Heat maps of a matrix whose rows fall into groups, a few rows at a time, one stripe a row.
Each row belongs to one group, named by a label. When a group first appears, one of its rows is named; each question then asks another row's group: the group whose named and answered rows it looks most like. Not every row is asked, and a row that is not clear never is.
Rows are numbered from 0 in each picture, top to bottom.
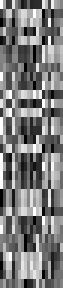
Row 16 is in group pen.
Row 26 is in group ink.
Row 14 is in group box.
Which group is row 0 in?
box
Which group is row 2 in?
pen
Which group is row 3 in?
ink
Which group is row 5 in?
box
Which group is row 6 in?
box
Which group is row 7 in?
ink
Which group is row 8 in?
box
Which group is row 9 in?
box
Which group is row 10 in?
pen
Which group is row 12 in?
pen
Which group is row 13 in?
box
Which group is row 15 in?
ink
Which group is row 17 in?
box
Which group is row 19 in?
box
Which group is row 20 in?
box
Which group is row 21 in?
pen
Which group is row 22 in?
pen
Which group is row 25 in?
box
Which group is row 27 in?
ink
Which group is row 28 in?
pen
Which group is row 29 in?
pen
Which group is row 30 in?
pen
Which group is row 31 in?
ink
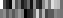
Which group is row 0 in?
box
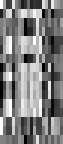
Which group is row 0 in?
box
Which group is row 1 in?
pen
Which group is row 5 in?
pen
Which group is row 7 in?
pen
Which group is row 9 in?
pen
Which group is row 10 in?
pen
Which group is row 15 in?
ink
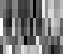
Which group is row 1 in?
box
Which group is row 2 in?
box
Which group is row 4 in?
ink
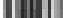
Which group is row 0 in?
box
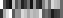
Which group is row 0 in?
box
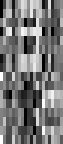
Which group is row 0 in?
pen
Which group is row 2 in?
ink
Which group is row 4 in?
ink
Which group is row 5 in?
ink
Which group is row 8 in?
box
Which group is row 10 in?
box
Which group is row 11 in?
box
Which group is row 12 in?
ink
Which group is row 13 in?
ink
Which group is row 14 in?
box
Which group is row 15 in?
box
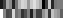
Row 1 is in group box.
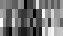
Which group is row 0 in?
ink
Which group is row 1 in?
box
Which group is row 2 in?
box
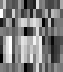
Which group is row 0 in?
ink
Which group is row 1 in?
box
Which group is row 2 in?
pen
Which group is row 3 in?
ink
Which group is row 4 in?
pen
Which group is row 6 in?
pen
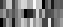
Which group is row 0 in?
pen
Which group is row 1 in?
ink
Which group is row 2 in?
pen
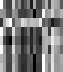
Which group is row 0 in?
box
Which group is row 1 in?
box
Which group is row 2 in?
pen
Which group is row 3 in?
box
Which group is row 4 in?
box
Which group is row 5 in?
box
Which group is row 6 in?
box
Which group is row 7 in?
box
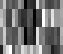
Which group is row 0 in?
ink
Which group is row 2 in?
box
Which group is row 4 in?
ink
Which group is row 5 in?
pen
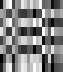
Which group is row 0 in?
pen
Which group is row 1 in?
box
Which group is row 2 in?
pen
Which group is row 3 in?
box
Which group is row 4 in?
pen
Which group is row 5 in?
box
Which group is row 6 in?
pen
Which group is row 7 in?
pen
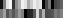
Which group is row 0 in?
pen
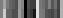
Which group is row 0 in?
ink
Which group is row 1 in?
ink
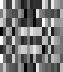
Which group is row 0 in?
box
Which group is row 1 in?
ink
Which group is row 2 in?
box
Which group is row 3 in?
pen
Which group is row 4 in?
box
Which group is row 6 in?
box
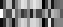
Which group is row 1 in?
box
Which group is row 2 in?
pen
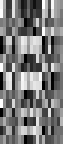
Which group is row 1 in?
box
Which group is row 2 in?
ink
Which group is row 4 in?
pen
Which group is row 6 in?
ink
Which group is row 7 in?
box
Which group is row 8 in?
pen
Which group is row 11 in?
box
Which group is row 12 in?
pen
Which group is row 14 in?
pen
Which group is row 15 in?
ink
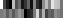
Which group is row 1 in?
ink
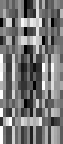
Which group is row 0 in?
ink
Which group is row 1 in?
ink
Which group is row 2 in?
pen
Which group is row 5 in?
ink
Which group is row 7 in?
box
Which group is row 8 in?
box
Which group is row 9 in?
box
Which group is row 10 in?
box
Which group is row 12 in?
box
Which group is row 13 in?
pen
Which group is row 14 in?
box
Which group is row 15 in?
box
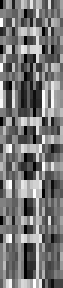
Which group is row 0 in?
pen
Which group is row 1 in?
ink
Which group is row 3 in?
pen
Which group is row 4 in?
ink
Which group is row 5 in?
pen
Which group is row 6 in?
ink
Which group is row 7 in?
box
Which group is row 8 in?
ink
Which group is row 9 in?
box
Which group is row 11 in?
box
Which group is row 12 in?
box
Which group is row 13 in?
pen
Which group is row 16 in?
pen
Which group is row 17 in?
ink
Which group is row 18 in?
box
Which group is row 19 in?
ink
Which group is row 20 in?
pen
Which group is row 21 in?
pen
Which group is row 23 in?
ink
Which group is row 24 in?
pen
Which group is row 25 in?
ink
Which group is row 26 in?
pen
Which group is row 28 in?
ink
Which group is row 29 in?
ink
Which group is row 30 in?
ink
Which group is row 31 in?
pen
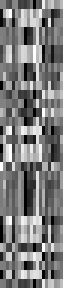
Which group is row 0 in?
box
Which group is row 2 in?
pen
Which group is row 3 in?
ink
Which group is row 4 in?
ink
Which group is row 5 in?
pen
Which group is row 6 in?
pen
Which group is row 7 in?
ink
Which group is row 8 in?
ink
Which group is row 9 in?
pen
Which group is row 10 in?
box
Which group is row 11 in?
ink
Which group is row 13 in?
ink
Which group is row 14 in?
pen
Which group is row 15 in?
ink
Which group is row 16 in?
pen
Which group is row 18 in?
box
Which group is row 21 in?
ink
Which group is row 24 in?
pen
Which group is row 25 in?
pen
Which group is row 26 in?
pen
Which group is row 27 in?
box
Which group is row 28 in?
pen
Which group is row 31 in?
box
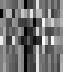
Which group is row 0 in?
ink
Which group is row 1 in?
pen
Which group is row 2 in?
box
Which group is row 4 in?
box
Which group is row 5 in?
ink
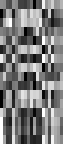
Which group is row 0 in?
box
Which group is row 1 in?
pen
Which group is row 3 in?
ink
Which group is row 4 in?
box
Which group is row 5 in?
pen
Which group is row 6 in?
box
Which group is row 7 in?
pen
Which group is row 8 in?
ink
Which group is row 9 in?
box
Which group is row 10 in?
pen
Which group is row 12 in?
box
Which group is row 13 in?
box
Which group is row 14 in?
box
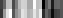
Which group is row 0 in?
pen
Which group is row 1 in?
pen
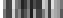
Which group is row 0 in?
box
